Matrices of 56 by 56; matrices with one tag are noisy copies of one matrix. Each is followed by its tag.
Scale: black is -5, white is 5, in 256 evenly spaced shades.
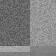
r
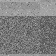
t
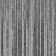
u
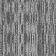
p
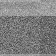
t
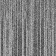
u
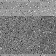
t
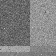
r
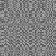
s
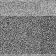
t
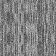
p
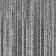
u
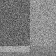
r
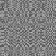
s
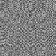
s
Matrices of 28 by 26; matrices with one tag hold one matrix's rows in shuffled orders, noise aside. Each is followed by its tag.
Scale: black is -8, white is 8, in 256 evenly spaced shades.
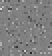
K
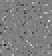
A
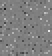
A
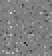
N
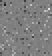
A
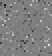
A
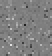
N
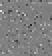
K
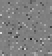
K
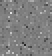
N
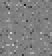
N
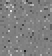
N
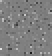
K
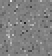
N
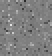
N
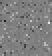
A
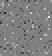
A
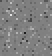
N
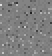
K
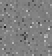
A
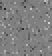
A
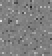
K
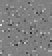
K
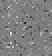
N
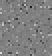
K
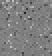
N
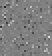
A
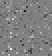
N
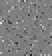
K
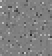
K
